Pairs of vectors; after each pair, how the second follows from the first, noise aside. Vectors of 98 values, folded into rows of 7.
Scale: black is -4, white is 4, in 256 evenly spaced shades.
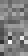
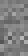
shrunk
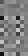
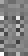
negated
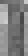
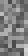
shuffled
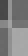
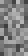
shuffled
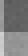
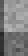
negated
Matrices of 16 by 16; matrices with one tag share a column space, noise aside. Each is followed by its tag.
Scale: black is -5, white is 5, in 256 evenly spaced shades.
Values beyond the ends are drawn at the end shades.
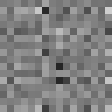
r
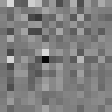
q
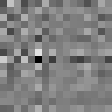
q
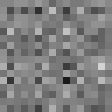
r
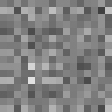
r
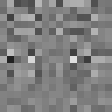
q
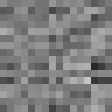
r
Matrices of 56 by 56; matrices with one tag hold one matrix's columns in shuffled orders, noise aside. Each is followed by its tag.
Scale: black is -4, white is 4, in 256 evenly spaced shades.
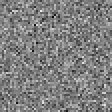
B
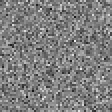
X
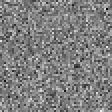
X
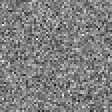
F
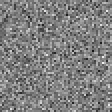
B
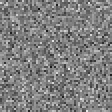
X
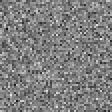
F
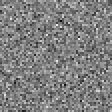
F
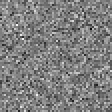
F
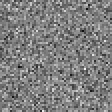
X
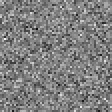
F
